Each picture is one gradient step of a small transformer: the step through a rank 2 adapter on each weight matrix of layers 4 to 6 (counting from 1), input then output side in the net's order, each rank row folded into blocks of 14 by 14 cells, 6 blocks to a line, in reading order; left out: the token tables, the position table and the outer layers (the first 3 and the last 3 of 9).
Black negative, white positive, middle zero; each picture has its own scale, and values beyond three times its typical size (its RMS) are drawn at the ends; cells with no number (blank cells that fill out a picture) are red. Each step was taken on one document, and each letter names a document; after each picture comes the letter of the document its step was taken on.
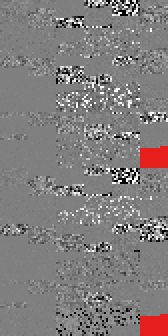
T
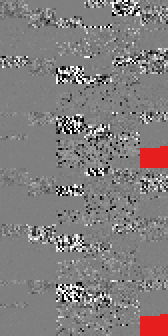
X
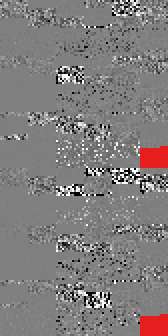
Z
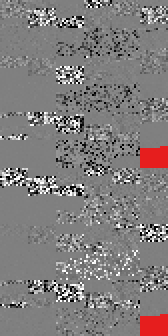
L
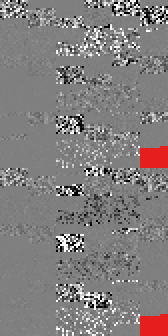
L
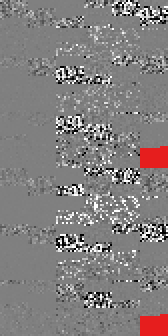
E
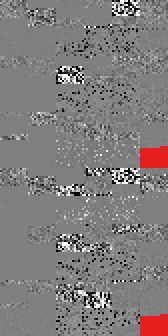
Z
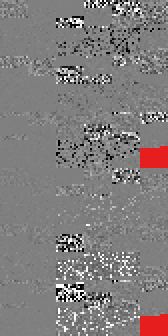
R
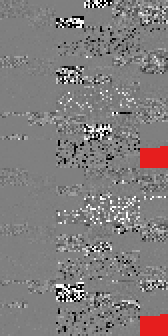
R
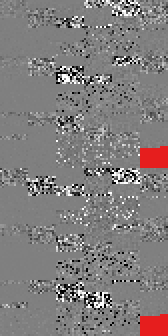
Z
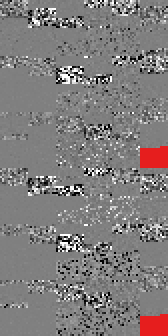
T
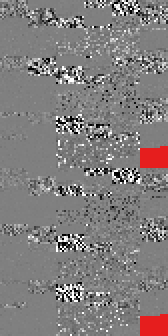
X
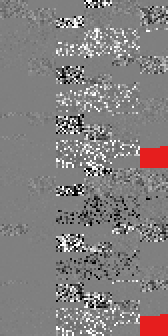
L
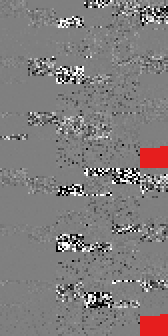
Z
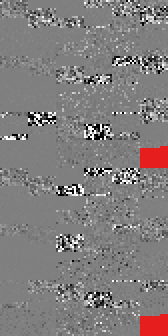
Z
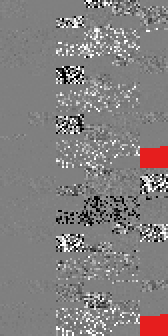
L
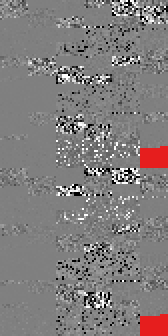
Z
